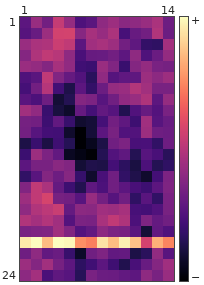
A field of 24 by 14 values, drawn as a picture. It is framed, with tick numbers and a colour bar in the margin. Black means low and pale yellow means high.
The centre is the ninth with the lowest average. The values are skewed, with a long tail toward high values. The grain runs across in streaks. The bottom left is the ninth with the highest average. Row 21 stands out from the rest.
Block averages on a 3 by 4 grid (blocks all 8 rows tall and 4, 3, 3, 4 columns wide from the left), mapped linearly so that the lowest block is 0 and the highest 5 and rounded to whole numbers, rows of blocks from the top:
4 3 3 3 | 2 0 2 2 | 5 3 4 3
